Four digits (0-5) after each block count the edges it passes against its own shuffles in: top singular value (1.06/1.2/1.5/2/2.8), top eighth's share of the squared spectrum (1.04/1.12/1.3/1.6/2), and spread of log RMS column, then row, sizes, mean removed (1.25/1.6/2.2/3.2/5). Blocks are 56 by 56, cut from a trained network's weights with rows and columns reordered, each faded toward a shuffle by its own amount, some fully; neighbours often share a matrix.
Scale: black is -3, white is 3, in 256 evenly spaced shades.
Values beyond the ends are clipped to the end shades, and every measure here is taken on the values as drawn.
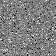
0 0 0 0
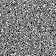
0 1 0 0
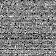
3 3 0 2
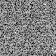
1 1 0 0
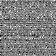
3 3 1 1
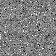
0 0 0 0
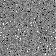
0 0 0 0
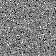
1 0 0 0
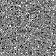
2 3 1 1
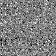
3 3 1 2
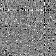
3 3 2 1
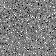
1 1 0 0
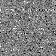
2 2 0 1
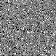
3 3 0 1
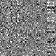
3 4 2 2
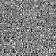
3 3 2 2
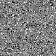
3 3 1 1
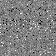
2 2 0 1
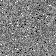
0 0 0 0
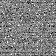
2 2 0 0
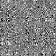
3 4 2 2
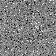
1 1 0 0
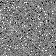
0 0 0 0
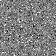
0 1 0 0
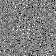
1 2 0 1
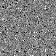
2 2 0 1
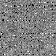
3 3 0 2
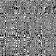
3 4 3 2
